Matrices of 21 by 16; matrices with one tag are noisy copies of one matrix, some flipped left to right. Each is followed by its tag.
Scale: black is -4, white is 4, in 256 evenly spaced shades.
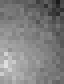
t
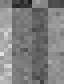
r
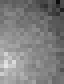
t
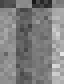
r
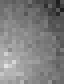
t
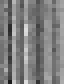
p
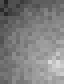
t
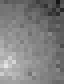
t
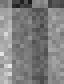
r
